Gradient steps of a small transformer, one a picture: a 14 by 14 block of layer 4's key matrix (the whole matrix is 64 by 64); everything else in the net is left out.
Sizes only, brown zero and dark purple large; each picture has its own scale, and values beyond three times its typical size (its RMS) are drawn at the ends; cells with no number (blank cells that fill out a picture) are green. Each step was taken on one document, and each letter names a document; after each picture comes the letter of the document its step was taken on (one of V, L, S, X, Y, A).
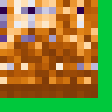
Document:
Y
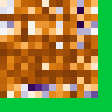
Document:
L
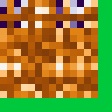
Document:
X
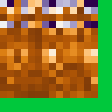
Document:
X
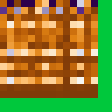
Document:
Y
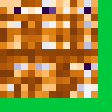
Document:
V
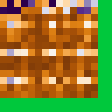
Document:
Y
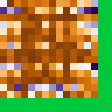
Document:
L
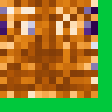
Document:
L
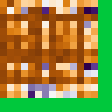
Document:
L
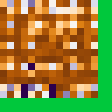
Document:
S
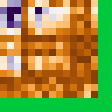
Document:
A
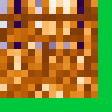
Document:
V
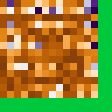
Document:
V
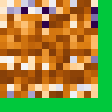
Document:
S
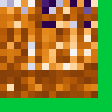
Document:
X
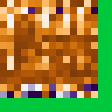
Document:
A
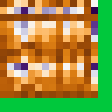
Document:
L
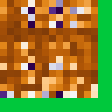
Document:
X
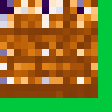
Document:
Y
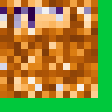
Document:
A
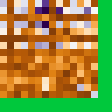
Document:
V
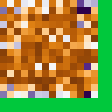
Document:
V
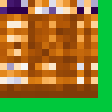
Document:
Y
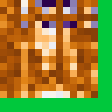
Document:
X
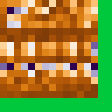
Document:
S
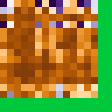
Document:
X
